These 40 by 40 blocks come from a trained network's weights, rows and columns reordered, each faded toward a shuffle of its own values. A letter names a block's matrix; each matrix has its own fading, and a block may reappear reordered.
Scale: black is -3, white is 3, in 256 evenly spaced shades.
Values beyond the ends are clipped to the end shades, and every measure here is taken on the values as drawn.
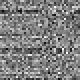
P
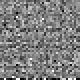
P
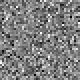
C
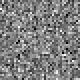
C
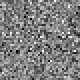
C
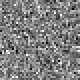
C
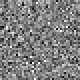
C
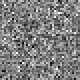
C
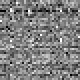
P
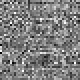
P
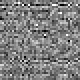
P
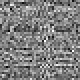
P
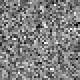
C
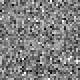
C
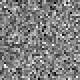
C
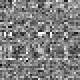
P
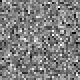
C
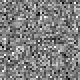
C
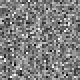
C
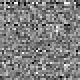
P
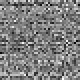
P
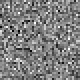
C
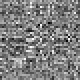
P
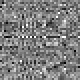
P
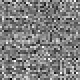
P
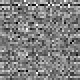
P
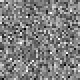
C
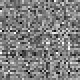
P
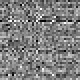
P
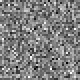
C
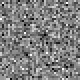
C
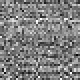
P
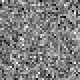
C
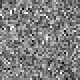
C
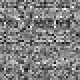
P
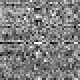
P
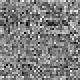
P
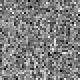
C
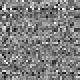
P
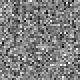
C
